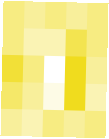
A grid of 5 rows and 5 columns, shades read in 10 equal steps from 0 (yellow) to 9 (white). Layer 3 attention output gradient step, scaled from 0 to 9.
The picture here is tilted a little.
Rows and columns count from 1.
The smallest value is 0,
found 2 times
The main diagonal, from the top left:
4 6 9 0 4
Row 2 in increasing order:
2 4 4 6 6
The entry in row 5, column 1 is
5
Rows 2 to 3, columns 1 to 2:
4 6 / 1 4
